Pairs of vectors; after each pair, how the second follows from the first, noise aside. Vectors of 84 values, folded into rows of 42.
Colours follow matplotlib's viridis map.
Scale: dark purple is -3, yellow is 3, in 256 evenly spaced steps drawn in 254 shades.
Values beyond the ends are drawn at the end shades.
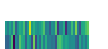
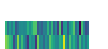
reversed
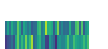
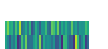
shuffled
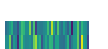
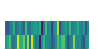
shuffled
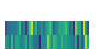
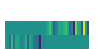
partly zeroed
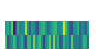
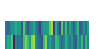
shuffled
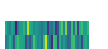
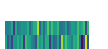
shuffled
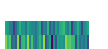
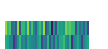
wrapped around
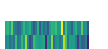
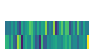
shuffled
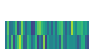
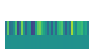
partly zeroed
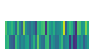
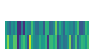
reversed
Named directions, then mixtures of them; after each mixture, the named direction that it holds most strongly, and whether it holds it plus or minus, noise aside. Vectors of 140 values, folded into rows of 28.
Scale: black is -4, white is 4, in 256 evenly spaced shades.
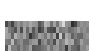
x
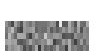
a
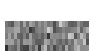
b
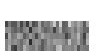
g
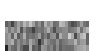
b, plus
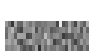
a, plus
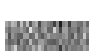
g, minus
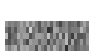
b, minus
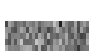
b, minus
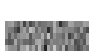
b, minus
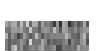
g, minus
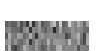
g, plus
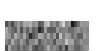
x, plus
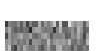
g, plus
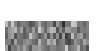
x, minus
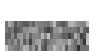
b, minus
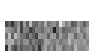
b, plus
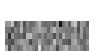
a, minus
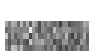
g, minus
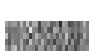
g, minus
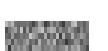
x, minus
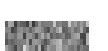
g, plus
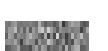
x, minus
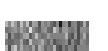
g, minus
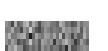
a, plus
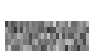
x, plus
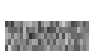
x, plus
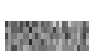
g, plus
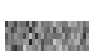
g, plus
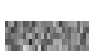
a, minus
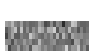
x, minus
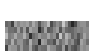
x, plus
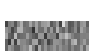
a, minus
